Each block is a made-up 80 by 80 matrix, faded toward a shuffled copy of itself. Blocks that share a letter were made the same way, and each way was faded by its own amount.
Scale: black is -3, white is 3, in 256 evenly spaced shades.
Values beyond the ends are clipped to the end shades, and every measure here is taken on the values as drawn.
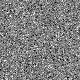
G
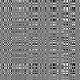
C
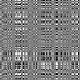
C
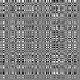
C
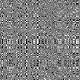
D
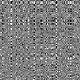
D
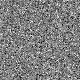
G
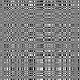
C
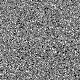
G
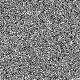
G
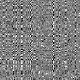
D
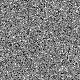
G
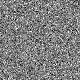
G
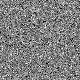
G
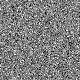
G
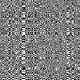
D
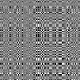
C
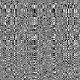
D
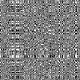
D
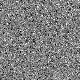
G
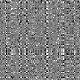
D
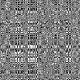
D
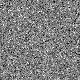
G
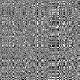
D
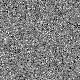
G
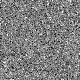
G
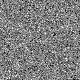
G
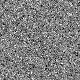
G
